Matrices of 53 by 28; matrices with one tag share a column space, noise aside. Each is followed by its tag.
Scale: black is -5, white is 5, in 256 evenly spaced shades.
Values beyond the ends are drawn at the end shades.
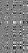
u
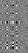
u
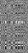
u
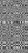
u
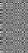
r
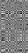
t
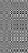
t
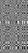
u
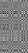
t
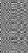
r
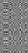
r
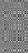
t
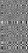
u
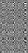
r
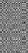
r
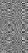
r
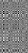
t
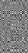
t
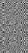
r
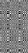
t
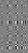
u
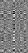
t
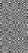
r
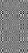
t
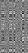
t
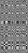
u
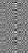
r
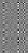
r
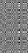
r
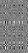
u
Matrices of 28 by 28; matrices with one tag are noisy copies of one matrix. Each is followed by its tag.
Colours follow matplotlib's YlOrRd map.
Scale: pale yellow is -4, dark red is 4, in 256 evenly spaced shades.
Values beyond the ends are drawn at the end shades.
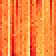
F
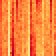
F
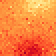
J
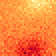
J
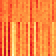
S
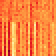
S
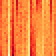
F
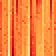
F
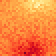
J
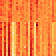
S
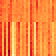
S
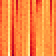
F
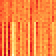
S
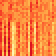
S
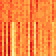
S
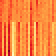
S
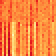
S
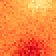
J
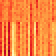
S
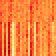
S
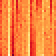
F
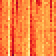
F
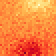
J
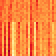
S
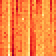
F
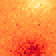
J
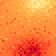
J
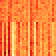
S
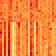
S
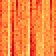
F
